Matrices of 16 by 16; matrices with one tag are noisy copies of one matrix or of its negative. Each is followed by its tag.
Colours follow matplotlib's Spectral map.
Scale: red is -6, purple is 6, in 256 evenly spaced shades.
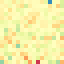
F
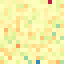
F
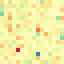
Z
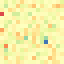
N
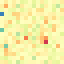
N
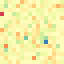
N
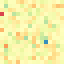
N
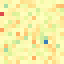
N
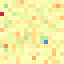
N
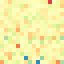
F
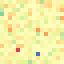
Z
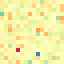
Z
